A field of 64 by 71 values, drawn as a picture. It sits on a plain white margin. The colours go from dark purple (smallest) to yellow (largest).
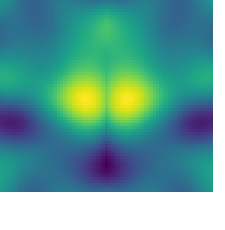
Grain: smooth. Mirror symmetry: left to right. Ninth with the highest average: centre. Ninth with the lowest average: bottom middle. Stripes: none.
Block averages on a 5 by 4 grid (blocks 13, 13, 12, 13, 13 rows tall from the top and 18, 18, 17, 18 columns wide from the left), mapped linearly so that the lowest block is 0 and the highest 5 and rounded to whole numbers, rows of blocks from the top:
1221
2332
2552
0220
1001
